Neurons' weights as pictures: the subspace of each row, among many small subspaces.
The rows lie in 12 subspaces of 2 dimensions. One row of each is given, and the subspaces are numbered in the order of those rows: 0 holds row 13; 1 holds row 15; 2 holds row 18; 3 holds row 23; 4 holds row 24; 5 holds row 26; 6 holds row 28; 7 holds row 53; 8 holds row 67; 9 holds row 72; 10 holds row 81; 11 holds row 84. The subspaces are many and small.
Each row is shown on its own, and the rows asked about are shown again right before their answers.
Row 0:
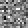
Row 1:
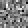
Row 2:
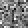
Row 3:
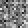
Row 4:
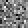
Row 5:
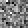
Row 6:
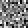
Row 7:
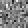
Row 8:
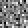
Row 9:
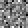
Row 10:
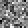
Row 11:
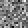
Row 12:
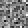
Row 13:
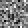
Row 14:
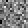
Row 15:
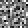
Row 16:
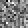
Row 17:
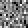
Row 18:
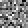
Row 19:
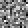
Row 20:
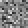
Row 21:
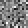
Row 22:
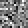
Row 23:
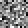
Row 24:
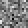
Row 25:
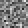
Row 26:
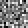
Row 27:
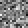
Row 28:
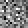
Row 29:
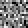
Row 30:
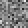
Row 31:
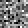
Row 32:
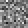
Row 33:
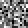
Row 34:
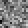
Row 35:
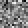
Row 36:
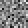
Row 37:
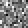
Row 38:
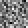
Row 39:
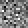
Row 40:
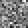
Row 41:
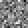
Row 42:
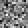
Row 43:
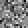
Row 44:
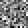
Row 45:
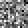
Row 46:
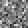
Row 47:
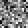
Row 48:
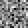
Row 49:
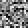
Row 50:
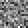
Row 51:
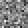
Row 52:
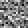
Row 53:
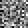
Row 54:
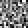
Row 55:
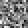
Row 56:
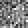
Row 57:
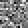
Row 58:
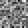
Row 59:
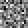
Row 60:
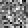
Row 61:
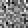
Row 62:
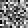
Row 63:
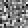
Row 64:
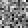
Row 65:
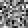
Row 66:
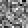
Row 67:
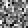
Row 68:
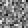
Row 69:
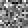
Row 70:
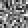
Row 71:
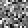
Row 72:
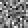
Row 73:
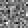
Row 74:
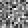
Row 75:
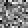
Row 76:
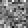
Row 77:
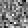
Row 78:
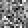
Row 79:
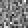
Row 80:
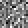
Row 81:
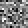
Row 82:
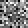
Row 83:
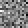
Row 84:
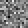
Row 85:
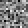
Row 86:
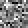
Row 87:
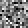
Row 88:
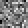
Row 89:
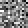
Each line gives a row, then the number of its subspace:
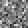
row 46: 8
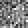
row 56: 9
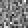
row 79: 5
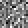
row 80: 9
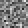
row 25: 1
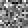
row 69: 7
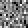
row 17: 2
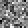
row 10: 3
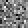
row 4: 6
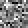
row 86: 7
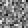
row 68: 8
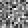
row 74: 9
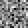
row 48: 4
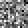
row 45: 0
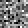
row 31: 0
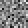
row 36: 4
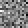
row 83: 7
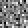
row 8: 5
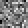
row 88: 6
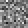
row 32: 11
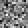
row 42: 3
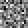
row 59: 11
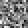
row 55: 6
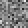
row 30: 4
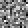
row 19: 1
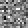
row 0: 11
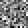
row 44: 3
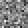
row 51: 0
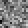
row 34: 4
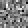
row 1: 8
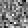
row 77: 5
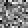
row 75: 7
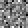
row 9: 1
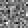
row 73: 1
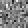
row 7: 8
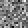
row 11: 1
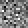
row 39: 6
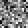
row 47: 4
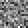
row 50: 2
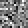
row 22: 2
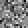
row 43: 3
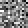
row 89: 7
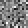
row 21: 4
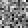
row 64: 4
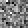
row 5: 10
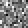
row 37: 8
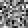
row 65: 9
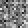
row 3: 0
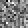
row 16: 10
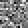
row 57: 2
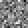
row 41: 0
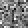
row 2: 9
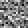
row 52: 2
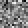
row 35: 7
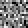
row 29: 2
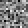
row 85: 0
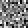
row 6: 5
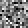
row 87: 6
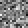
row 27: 8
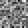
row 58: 1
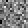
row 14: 6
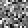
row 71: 3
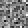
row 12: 1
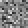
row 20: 10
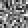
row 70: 8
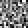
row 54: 5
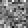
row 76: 0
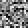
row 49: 6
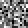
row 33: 9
